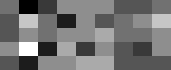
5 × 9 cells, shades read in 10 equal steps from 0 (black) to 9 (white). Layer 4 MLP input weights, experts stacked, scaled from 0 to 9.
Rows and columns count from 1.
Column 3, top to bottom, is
2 4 4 1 5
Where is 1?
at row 2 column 4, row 4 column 3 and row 5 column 2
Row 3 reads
3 5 4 5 5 6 4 4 5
